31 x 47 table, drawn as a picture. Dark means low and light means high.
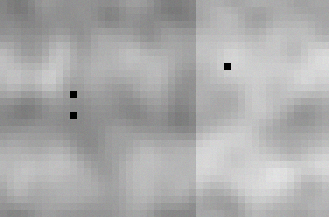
The ninth with the highest average is the bottom right. A vertical seam about 60% of the way across splits the table, and the right part is higher. The middle left is the roughest part. There are three isolated cells, each far lower than the cells round it. Stripes running across repeat 2 times from top to bottom.
